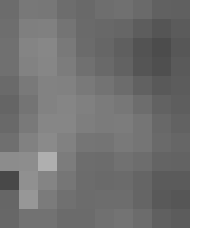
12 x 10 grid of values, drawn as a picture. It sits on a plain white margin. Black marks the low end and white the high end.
Stripes: none. Roughest part: bottom left. Calmest part: bottom middle. Odd patch: rougher, in the bottom left.
